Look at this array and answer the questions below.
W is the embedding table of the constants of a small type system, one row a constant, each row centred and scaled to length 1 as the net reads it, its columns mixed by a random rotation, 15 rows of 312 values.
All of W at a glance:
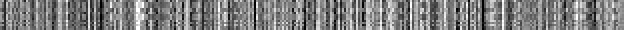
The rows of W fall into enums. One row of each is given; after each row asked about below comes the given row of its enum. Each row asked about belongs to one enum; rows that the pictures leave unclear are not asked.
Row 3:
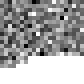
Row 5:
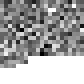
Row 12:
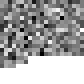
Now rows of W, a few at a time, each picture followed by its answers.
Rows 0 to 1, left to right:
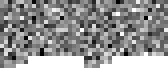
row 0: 12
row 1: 3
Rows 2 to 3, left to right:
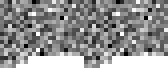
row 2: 3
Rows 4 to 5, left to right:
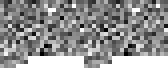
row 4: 5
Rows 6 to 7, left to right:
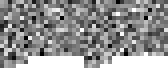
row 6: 12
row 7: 3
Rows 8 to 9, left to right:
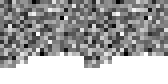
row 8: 3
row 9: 3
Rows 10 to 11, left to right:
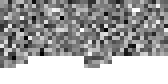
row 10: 12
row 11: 5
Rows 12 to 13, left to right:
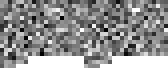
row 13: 5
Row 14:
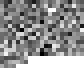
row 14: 5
